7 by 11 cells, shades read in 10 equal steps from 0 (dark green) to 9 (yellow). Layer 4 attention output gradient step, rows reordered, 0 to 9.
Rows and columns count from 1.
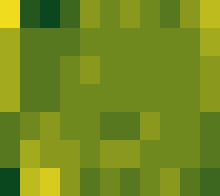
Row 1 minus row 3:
3 -2 -3 -2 0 0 1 0 -1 1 2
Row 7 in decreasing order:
8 7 5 5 4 4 3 3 3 2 0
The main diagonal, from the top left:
9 3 3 4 4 5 3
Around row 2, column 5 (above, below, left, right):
5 5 3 4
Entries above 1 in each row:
9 11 11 11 11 11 10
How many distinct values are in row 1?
8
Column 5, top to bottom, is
5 4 5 4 4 4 3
